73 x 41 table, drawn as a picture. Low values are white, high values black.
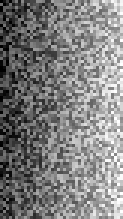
Slope: up to the left. Odd rows or columns: none. Grain: fine. Stripes: none.
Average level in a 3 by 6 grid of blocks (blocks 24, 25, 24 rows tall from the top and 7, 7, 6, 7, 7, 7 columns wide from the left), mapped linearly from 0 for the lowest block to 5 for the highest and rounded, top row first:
5 4 3 2 1 0 / 5 4 3 2 1 0 / 4 4 3 2 1 0
